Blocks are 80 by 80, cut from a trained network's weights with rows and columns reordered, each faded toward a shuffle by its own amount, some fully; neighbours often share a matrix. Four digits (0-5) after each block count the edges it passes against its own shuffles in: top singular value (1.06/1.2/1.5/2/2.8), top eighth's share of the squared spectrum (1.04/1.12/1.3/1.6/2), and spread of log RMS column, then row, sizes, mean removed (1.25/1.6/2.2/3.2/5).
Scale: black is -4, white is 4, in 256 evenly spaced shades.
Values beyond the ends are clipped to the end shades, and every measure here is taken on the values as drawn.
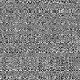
4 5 2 4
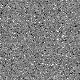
1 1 1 0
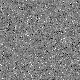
0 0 0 0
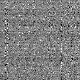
3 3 3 0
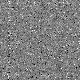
1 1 1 0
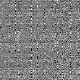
3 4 3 0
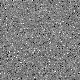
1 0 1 0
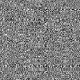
3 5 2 3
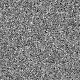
0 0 0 0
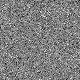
0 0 0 0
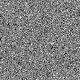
2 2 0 1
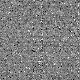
2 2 2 0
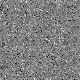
1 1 0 0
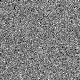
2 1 0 0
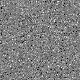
2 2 1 1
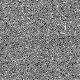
1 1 1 0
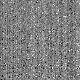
3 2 0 2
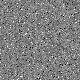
0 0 0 0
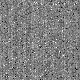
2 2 0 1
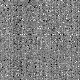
3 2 0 2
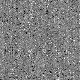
2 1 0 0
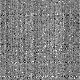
3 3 0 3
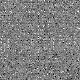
2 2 2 0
